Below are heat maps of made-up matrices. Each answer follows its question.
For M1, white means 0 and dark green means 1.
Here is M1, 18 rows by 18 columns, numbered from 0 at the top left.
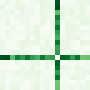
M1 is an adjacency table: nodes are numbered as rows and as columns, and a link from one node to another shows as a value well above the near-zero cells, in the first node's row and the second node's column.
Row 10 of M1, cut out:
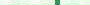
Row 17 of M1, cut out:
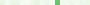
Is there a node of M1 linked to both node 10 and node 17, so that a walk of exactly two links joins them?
yes
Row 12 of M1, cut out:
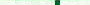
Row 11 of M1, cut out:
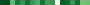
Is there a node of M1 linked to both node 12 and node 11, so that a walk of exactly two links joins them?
no
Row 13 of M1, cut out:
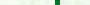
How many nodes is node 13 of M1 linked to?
1
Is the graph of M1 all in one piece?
yes
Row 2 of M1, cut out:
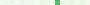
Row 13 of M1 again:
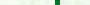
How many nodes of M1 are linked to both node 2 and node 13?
1
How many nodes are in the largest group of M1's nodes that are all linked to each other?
2
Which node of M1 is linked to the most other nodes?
node 11
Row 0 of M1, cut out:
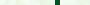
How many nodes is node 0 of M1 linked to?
1
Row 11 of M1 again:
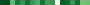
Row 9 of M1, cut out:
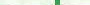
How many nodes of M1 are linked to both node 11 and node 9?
0
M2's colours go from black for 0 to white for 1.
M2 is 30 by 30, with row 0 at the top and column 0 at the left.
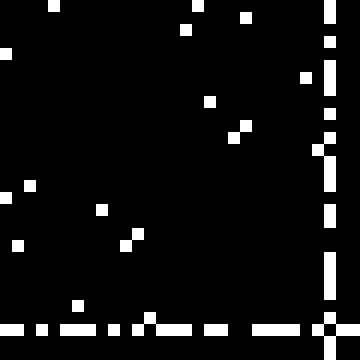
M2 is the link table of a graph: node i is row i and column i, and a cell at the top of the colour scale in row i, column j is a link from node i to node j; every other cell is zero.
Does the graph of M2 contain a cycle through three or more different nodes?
no
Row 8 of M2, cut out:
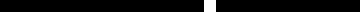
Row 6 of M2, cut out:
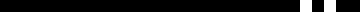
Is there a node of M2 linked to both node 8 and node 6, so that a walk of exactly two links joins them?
no
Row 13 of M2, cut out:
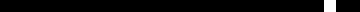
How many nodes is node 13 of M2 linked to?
1
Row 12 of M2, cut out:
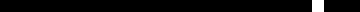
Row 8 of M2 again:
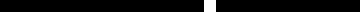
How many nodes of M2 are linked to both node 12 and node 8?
0
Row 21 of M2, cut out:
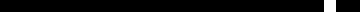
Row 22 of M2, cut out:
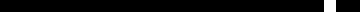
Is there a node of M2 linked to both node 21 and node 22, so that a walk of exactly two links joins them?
yes
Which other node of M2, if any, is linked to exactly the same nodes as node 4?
node 16
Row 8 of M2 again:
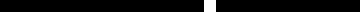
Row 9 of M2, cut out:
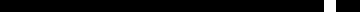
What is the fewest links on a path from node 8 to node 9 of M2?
3
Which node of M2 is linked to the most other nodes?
node 27
